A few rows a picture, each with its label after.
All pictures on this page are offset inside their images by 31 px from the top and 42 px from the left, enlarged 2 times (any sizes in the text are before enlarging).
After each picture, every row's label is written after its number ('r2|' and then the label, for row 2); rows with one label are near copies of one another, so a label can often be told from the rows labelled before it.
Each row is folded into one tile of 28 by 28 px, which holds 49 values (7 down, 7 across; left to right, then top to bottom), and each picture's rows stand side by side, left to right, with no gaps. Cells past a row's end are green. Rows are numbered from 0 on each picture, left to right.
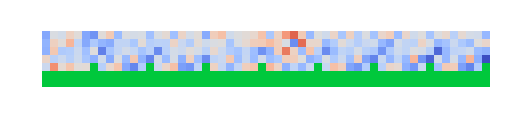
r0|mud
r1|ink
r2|ink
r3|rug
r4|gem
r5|ink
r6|ink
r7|ink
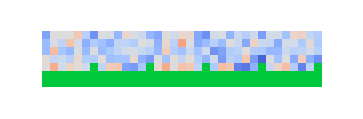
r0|mud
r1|ink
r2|mud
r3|ink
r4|ink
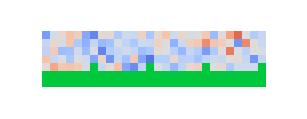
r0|mud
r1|ink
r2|rug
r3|gem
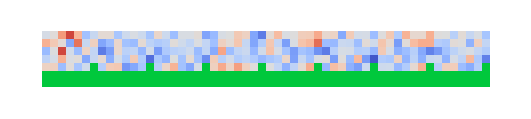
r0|gem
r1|ink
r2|ink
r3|mud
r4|rug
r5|ink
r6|rug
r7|ink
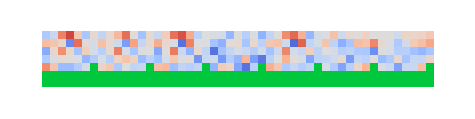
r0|gem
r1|gem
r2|gem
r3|ink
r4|gem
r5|rug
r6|rug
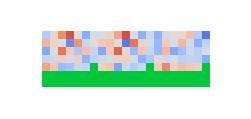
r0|gem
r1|gem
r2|mud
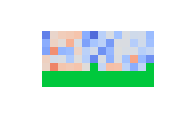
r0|mud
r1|ink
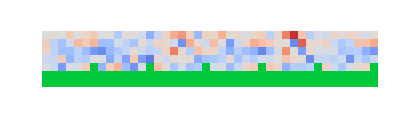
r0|rug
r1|ink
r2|gem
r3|rug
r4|gem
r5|rug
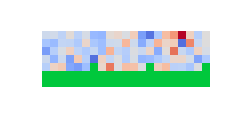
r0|ink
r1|mud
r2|gem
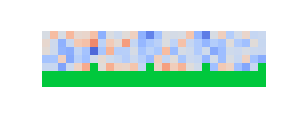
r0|rug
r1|mud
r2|mud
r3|ink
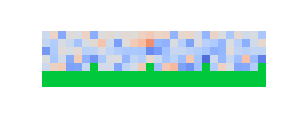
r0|ink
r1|rug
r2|ink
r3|ink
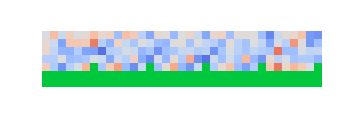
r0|rug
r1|ink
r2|ink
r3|ink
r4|mud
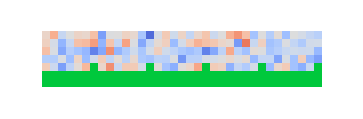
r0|rug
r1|mud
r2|rug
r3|gem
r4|ink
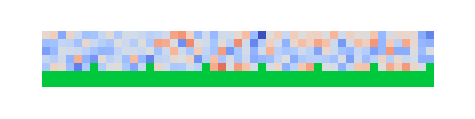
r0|ink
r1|ink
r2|gem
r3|mud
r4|rug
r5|rug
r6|mud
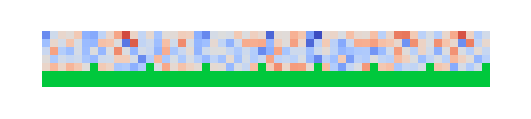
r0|mud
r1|gem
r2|mud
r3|rug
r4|mud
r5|rug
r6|gem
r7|gem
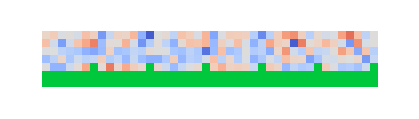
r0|rug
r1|mud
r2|rug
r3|mud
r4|gem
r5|gem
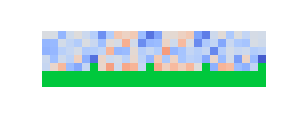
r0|ink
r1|mud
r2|mud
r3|ink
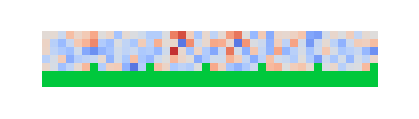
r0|rug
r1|ink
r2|gem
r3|gem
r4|mud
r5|rug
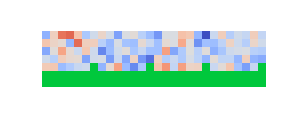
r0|gem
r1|ink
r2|mud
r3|ink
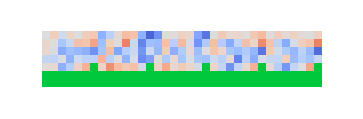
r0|rug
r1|mud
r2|mud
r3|rug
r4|rug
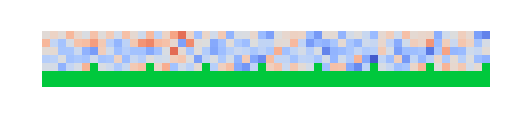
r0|rug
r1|rug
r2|gem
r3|ink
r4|mud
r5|ink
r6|rug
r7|mud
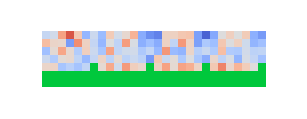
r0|gem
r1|mud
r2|mud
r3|mud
